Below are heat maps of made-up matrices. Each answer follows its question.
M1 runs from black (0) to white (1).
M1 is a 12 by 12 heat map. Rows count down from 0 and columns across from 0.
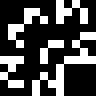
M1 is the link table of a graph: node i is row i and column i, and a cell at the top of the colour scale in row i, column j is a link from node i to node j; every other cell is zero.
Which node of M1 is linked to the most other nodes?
node 7
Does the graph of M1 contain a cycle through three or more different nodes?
yes
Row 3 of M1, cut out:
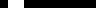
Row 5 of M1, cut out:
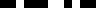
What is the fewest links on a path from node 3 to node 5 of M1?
2
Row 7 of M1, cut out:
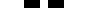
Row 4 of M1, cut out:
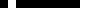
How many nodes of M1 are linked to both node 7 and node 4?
3
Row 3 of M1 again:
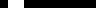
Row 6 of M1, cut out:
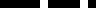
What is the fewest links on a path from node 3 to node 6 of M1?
3
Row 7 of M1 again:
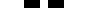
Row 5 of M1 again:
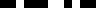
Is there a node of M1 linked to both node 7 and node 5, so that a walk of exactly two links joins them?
yes
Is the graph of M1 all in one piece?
yes
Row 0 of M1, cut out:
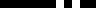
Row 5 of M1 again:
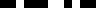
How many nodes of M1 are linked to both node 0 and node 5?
2
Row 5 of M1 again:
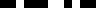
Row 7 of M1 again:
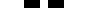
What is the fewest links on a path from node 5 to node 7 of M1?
1
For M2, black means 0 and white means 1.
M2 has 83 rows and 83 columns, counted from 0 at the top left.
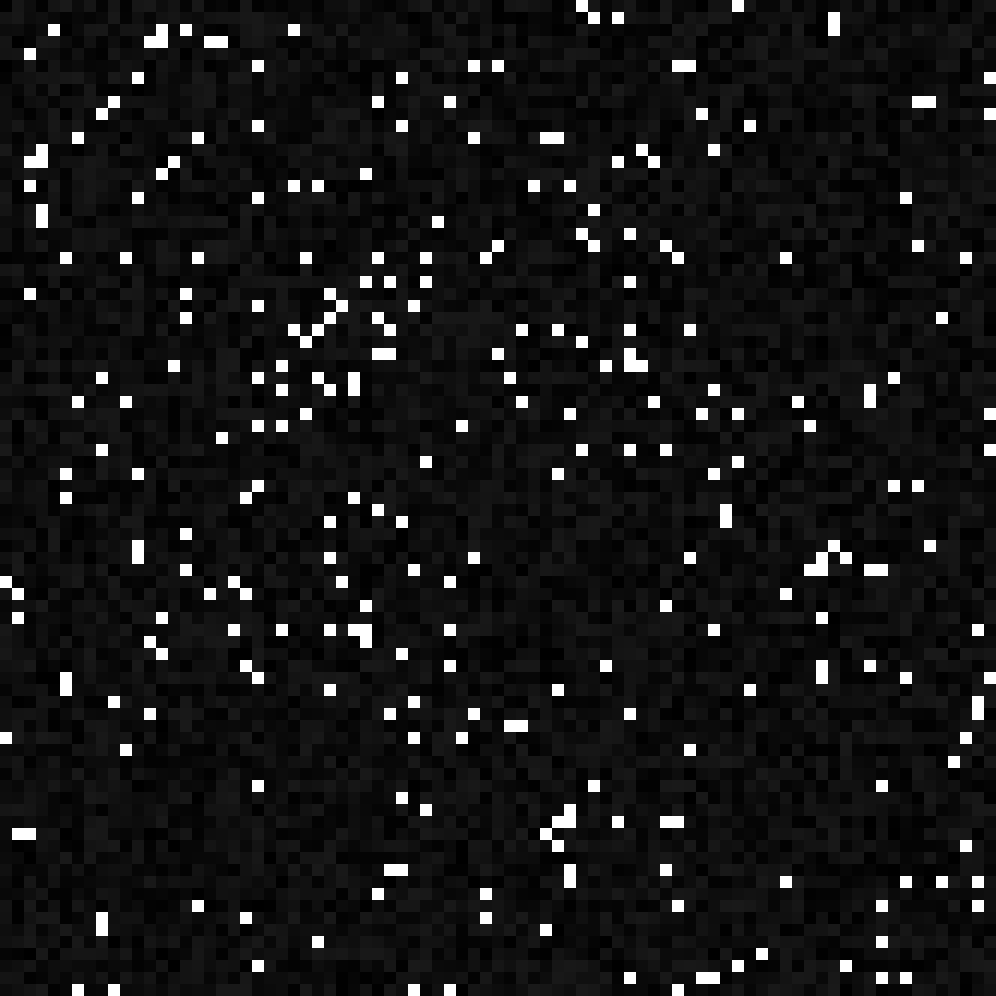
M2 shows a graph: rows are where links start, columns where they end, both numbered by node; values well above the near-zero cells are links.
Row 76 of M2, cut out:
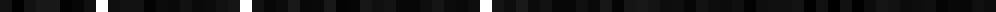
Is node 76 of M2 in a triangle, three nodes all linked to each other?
no
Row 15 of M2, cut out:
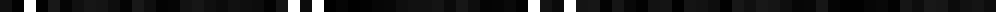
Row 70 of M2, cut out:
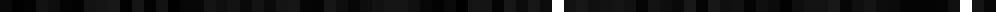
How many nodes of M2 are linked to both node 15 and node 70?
0
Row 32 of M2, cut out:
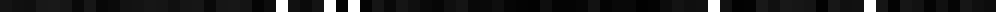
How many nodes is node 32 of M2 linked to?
5
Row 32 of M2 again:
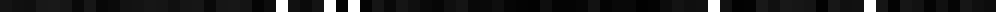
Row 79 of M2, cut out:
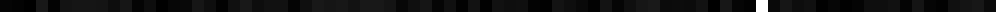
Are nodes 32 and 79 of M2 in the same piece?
no
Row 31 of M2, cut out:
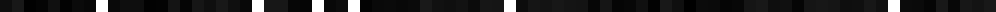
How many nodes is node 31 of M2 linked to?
6
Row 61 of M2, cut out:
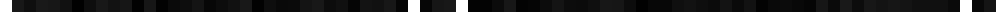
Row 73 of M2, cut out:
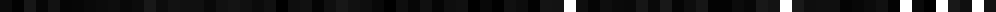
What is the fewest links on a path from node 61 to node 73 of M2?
3
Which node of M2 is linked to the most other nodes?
node 21
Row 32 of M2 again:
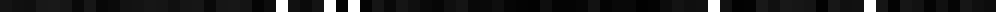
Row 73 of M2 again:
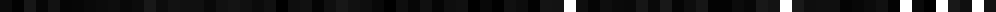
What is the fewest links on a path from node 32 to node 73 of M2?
3
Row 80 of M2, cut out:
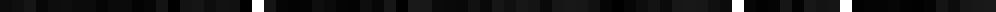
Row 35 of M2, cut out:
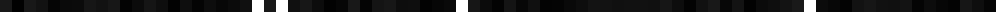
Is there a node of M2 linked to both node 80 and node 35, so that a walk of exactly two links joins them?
yes
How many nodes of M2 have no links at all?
4
